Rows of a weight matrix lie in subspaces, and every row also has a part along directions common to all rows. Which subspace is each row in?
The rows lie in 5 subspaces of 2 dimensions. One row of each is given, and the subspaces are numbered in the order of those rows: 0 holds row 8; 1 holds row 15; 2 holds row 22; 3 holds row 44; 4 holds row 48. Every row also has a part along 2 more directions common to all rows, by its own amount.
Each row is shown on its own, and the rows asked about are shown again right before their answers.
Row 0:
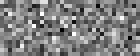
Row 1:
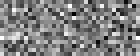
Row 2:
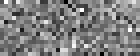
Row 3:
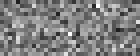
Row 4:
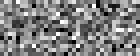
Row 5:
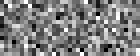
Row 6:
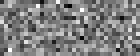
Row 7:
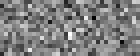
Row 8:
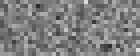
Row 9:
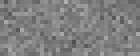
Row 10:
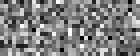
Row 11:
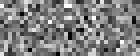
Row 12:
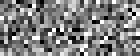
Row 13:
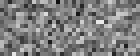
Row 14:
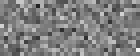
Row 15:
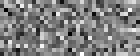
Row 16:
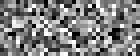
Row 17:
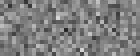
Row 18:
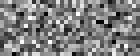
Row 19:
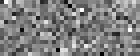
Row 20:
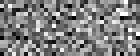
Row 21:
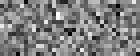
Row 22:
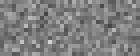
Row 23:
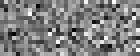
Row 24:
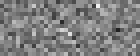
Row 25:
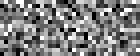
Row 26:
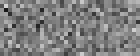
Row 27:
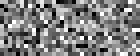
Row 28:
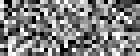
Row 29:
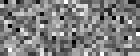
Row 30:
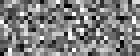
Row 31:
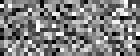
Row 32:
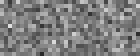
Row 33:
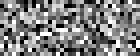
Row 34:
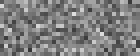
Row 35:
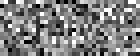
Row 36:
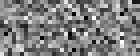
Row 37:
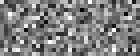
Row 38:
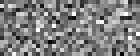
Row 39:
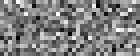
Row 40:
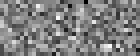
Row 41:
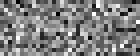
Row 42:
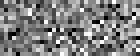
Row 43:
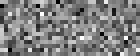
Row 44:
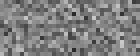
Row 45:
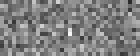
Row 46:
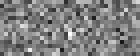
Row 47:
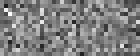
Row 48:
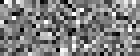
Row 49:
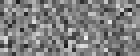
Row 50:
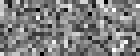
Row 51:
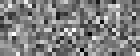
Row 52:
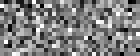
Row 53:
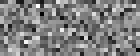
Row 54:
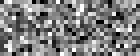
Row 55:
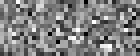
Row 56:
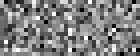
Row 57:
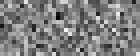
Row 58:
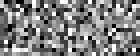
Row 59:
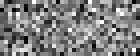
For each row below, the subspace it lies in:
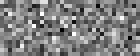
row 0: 1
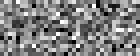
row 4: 1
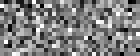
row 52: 2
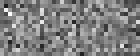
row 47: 1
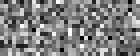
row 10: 3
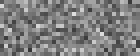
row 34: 3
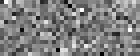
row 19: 4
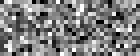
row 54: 2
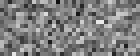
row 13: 2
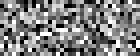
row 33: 3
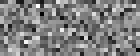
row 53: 3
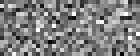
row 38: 2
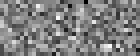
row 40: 0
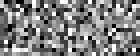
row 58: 2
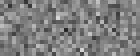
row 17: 0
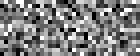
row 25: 3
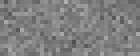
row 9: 4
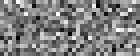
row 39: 1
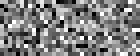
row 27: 1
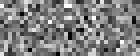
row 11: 3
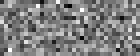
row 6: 3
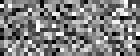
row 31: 2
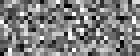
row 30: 3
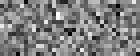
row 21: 0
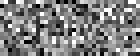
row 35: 4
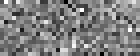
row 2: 4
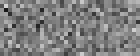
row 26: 1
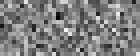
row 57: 0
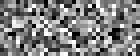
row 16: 1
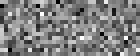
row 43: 4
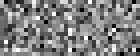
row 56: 2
